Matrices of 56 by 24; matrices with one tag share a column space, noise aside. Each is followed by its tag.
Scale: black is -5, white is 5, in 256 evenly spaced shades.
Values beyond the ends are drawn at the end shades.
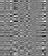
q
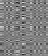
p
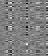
p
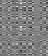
p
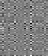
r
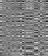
q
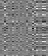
r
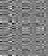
r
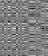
r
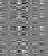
p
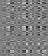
p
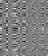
r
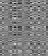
p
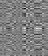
r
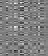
p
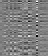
q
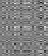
p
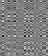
q
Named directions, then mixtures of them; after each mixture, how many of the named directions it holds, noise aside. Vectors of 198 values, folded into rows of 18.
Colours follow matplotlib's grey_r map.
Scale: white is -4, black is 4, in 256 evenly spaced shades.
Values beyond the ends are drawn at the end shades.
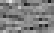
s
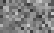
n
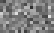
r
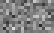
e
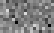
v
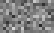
one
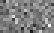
two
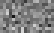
three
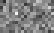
two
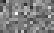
two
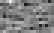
one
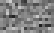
three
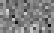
one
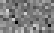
one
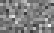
two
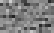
two
